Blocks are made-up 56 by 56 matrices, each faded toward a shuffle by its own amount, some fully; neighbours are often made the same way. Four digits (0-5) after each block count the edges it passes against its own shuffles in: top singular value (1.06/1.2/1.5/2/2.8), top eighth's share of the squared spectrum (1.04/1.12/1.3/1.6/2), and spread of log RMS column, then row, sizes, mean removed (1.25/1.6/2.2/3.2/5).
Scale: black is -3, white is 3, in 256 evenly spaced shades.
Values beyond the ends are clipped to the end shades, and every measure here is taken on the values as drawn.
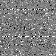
2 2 0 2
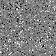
1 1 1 0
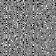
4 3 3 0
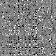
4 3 2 1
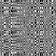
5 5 4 3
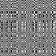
5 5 4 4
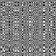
5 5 4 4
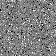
0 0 0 0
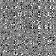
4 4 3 2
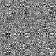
4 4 2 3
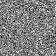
1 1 0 0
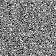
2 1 0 0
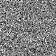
1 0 0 0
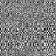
4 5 3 3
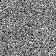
2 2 0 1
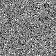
1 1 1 0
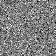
0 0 0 0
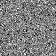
1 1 0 0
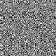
4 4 2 2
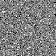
3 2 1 0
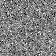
1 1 0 0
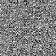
3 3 2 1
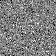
1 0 0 0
